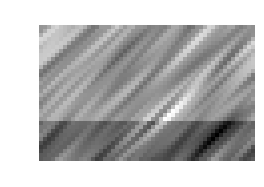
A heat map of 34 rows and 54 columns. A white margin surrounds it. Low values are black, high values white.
Seam: horizontal, 70% of the way down, the top part higher. Grain: diagonal, up to the right. Ninth with the lowest average: bottom right.
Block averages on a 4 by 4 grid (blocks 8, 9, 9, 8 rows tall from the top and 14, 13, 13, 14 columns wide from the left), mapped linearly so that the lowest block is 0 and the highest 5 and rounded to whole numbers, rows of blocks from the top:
5444 / 4344 / 4352 / 1100
